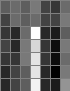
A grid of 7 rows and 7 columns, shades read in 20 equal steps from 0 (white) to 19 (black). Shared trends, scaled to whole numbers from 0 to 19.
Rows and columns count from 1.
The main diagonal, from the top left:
12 11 11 3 15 19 8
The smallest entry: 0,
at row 3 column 4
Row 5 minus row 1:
3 4 -2 -8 1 3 0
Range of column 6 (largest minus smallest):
5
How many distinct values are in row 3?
6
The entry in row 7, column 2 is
14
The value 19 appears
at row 6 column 6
